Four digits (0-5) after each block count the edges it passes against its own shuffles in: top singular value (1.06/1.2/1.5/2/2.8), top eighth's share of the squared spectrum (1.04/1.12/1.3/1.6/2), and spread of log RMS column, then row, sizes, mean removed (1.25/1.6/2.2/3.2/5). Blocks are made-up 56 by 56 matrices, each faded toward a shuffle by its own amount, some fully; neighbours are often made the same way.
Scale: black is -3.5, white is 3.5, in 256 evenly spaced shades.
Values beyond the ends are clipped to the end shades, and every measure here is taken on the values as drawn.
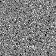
2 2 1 0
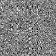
3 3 2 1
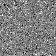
1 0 0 0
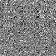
3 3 1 1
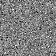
0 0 0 0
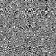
4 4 2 2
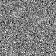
2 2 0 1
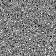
0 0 0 0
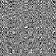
4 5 3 3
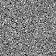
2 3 0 0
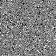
1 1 0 0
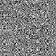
3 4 2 1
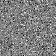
0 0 0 0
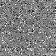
3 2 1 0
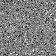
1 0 0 1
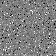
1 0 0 0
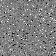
1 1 0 0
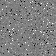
2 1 0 0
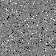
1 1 0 0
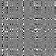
4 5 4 3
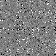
3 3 1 1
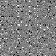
3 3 2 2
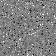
1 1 0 0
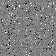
2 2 1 0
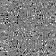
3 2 1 1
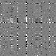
4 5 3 2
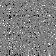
3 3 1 1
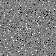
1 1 0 0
